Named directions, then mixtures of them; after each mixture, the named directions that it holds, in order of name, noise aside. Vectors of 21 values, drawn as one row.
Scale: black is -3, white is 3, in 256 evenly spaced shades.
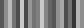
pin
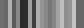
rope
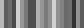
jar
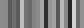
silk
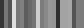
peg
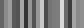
pin, rope, silk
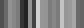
peg, rope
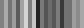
jar, peg, rope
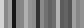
peg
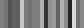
silk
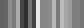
jar, peg, rope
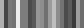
jar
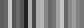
pin, rope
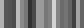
jar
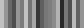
peg, pin, rope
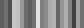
jar, peg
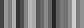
jar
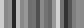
jar, peg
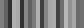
peg, pin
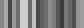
rope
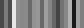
peg, rope, silk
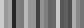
peg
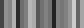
jar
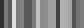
peg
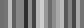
jar, pin, rope
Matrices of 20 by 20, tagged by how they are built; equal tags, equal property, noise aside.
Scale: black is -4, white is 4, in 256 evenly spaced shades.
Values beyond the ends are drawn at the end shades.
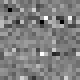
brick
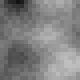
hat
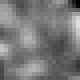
hat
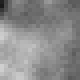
hat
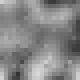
hat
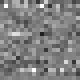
brick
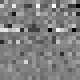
brick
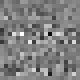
brick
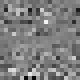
brick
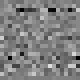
brick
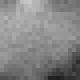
hat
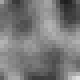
hat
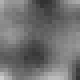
hat
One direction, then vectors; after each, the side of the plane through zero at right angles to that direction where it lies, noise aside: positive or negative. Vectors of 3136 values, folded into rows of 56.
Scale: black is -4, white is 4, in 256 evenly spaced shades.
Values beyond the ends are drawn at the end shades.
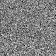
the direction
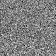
positive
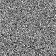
negative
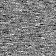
positive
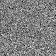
positive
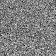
positive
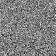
negative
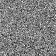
negative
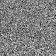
positive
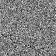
negative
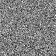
negative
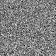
positive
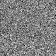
positive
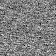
positive
